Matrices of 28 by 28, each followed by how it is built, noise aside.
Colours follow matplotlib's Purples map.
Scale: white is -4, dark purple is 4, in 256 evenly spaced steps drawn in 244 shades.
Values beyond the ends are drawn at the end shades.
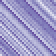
Toeplitz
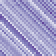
Toeplitz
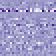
uneven rows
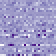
uneven rows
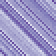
Toeplitz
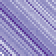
Toeplitz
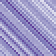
Toeplitz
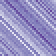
Toeplitz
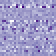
uneven rows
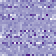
uneven rows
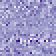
uneven rows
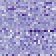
uneven rows
